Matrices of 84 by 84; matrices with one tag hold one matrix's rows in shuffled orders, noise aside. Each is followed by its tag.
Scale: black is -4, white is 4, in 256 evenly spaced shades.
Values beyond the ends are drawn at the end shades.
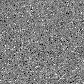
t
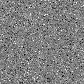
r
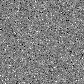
t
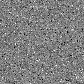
t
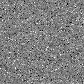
t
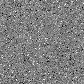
r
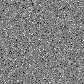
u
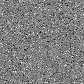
r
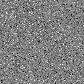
u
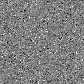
r
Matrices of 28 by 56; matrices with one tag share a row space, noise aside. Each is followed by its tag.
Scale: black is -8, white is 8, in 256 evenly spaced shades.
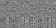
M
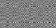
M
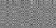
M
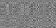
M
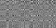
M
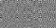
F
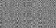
F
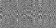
F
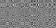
M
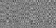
M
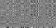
M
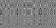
F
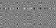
F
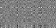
F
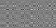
M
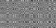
M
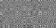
F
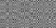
M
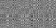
M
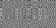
F
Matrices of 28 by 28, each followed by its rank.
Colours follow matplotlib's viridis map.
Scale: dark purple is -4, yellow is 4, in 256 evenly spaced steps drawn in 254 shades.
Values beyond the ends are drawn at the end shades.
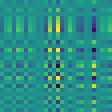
one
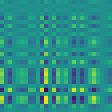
one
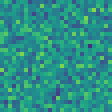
full rank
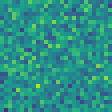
full rank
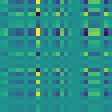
one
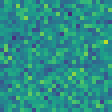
full rank
